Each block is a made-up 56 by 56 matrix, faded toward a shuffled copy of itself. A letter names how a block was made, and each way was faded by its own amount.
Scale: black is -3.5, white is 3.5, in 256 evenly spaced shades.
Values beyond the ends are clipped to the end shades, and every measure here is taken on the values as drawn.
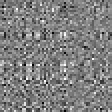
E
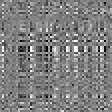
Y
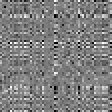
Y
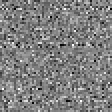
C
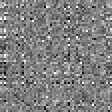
E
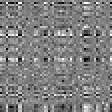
Y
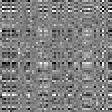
Y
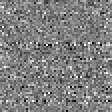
C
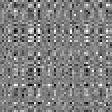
Y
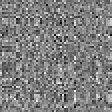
E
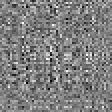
E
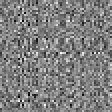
E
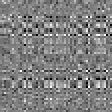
Y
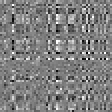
Y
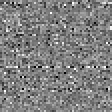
C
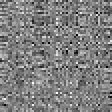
E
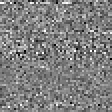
C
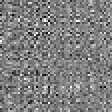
E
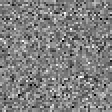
C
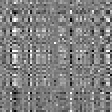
Y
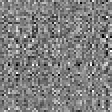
E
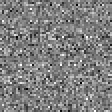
C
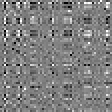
Y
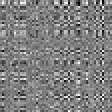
Y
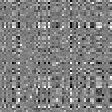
Y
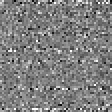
C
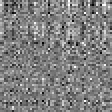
E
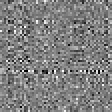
E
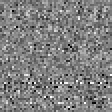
C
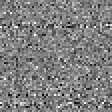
C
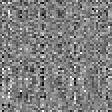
E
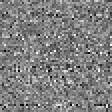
C
